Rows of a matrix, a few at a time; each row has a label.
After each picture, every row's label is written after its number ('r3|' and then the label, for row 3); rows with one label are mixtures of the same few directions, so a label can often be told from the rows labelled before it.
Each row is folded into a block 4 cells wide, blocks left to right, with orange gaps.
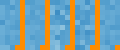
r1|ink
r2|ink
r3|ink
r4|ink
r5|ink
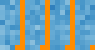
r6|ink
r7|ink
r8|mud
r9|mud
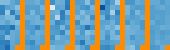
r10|ink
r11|ink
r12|mud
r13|ink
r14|mud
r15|ink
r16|ink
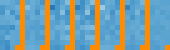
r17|ink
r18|mud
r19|mud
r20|mud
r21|mud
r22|mud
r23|ink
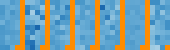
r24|ink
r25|ink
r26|mud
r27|ink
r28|mud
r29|ink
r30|ink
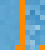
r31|ink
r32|ink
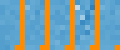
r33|ink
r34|mud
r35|ink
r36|mud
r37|mud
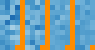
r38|mud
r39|ink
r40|mud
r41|ink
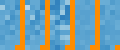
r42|mud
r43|mud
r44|mud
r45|ink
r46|ink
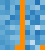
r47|mud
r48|ink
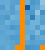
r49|mud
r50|mud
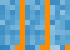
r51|ink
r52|ink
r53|ink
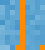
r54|ink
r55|mud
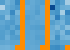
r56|mud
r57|mud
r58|mud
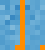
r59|mud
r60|mud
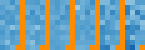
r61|ink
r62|ink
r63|mud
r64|mud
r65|ink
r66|ink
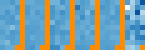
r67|ink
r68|ink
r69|ink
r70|mud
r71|mud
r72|mud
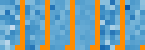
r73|ink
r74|ink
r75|mud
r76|ink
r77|ink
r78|mud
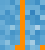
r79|ink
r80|ink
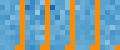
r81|mud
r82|mud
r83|mud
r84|mud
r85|ink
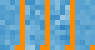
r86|ink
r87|ink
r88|mud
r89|ink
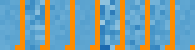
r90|ink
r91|mud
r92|mud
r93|mud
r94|ink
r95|ink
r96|ink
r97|mud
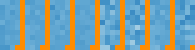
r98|ink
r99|ink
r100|mud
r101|ink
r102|ink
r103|ink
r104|ink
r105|mud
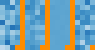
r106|ink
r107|mud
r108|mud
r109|ink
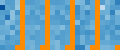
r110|mud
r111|ink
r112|ink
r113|ink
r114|mud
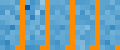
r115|ink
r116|mud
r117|ink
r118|ink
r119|ink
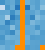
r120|mud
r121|mud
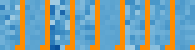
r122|mud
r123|mud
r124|ink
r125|mud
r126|mud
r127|ink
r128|ink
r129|mud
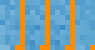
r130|ink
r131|ink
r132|ink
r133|ink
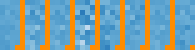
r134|ink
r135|ink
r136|ink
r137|ink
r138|ink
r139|mud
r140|ink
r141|ink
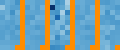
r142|mud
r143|mud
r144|mud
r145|mud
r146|ink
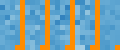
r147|mud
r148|ink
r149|mud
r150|ink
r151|ink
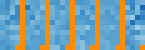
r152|mud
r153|mud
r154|ink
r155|ink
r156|ink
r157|mud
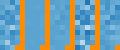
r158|ink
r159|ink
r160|mud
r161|ink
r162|mud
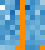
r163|mud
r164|mud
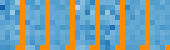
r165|mud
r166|ink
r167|ink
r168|mud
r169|ink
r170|mud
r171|ink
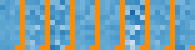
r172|mud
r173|ink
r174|ink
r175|mud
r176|mud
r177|ink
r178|ink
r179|ink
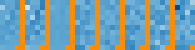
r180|mud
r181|mud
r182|mud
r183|ink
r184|ink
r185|ink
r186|ink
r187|mud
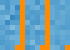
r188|mud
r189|ink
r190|ink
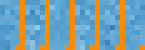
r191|ink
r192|ink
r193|mud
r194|ink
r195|ink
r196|mud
